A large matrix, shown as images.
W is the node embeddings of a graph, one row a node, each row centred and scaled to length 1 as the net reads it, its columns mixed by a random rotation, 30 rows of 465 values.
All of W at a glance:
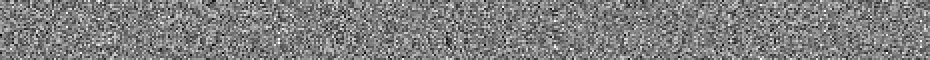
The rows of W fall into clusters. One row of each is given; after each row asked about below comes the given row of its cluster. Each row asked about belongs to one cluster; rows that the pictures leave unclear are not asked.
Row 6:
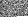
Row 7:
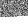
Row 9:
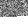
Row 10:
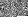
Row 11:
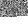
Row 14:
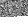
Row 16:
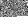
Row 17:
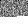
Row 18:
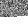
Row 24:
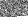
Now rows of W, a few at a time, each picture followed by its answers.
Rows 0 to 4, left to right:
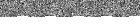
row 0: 9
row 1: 24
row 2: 11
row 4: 18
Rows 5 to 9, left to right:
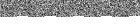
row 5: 7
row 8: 14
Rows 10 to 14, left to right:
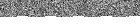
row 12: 14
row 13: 6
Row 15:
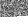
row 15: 7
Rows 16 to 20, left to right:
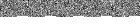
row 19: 16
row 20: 10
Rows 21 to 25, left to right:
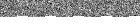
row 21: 16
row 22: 9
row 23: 10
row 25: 24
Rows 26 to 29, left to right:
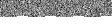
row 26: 17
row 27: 18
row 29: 11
